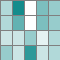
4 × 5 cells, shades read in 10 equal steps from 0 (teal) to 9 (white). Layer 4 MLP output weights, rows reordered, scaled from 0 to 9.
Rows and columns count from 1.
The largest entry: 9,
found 2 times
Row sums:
24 27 33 26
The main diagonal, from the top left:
6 3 5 7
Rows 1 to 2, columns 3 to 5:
9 4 5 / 9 4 5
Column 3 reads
9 9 5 1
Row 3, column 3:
5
